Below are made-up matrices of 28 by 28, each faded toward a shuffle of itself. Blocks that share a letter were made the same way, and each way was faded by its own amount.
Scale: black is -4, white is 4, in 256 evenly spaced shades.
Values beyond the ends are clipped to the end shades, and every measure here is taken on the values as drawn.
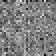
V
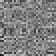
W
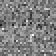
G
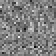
G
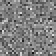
G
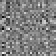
W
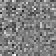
V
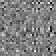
W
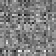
W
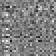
W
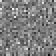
V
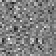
V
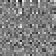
W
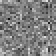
V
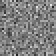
G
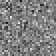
G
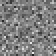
V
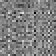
W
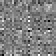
W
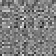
W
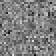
G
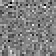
V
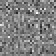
V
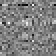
W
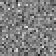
G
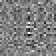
W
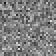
G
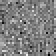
V
